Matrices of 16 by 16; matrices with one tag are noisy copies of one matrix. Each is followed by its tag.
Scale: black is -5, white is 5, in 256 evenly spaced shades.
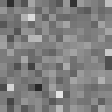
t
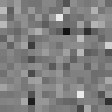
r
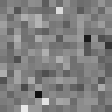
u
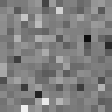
u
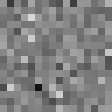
t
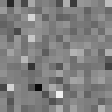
t
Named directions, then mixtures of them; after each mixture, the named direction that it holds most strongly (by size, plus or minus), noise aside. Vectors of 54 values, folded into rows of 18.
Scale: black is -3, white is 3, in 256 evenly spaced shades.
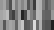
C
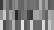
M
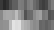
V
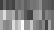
V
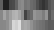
V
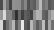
M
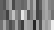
C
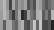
C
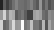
M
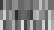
M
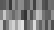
C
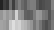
V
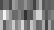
M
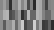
C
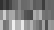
V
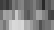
V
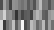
M
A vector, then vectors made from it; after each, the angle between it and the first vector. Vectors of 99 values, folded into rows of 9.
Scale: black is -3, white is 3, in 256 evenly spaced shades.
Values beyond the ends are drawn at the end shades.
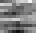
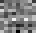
partly aligned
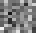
orthogonal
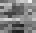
nearly parallel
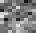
partly opposed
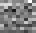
partly aligned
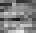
nearly opposite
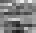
nearly parallel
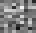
orthogonal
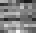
nearly opposite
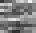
nearly parallel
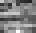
nearly opposite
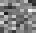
orthogonal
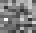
partly aligned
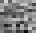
partly aligned
